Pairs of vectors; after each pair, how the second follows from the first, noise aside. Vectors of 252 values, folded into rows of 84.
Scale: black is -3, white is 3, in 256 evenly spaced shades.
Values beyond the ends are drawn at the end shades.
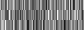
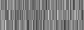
shrunk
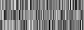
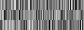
copied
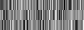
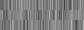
shrunk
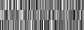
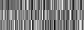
shuffled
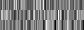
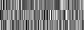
shuffled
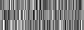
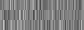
shrunk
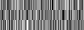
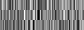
shuffled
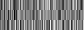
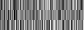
copied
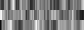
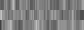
shrunk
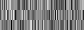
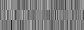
shrunk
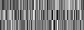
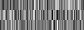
copied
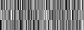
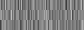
shrunk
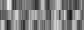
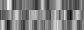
copied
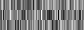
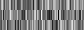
copied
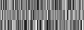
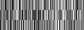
shuffled
